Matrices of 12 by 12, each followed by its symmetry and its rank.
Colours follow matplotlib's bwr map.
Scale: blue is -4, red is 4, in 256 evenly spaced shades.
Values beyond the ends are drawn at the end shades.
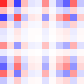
symmetric, rank one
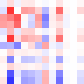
neither, rank two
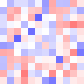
symmetric, full rank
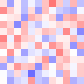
neither, full rank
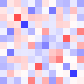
symmetric, full rank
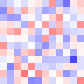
neither, full rank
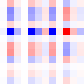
neither, rank one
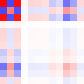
symmetric, rank one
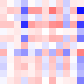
neither, rank two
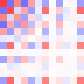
symmetric, rank two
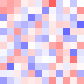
neither, full rank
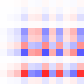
neither, rank one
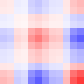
symmetric, rank one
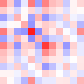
symmetric, rank two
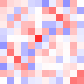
symmetric, full rank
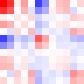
symmetric, rank two
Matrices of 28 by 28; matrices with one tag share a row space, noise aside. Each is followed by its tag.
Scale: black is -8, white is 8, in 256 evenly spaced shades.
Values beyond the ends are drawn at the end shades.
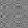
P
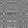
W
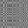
W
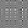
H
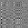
P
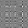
H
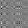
P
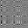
P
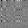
P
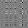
H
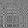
W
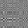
W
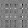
H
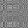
W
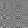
P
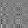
P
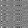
P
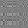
W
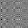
P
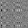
P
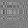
W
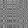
W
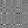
P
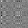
P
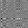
P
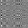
P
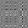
H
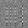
H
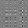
H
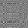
W
